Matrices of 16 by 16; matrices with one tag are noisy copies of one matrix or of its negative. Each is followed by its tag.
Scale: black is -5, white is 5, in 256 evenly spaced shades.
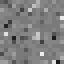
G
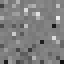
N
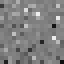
N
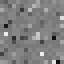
G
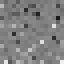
N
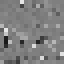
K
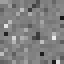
G
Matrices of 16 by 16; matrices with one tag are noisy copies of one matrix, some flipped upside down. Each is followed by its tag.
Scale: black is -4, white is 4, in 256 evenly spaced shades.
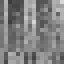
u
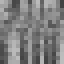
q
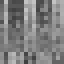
u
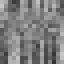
q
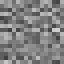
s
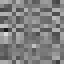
s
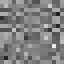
s
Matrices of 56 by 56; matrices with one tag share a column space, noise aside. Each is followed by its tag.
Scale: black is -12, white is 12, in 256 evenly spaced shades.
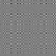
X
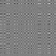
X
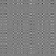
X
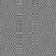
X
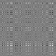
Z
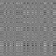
Z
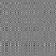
Z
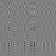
Z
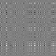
Z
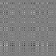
Z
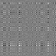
Z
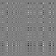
Z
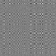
X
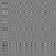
Z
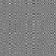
X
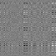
Z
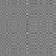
X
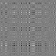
Z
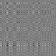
Z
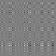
Z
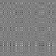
Z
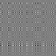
Z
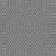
X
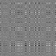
Z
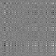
Z
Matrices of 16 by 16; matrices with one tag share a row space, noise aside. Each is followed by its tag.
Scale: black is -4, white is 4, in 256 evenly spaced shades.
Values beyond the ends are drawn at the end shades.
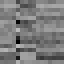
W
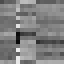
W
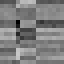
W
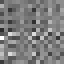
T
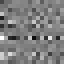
T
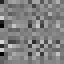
T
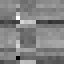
W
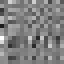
T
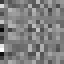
T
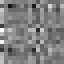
T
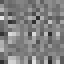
T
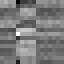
W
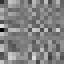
T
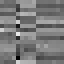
W
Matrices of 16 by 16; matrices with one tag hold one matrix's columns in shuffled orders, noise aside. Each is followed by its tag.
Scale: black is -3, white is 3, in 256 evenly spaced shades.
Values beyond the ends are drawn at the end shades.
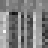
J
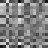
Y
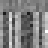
J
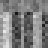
J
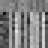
J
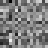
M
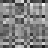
Y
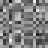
M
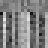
J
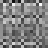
Y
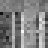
J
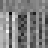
J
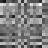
Y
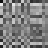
Y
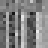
J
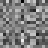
M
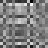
Y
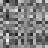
M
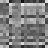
Y
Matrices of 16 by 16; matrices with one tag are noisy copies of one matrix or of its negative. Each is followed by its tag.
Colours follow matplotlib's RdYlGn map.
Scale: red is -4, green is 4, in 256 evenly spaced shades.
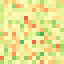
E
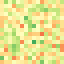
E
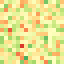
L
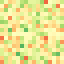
L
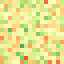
L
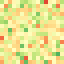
L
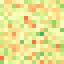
E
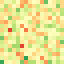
L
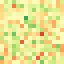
E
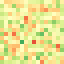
E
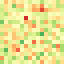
E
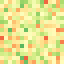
L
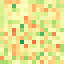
E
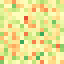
E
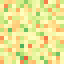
L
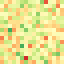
L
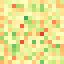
E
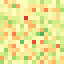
E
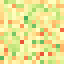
E
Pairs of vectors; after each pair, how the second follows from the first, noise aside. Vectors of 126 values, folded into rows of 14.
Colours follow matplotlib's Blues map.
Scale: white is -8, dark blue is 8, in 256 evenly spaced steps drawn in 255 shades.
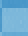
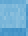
reversed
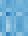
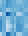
scaled up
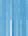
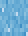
shuffled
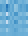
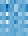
scaled up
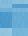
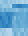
scaled up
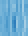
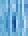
scaled up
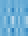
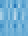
reversed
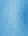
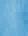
shrunk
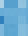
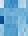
scaled up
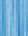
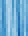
scaled up
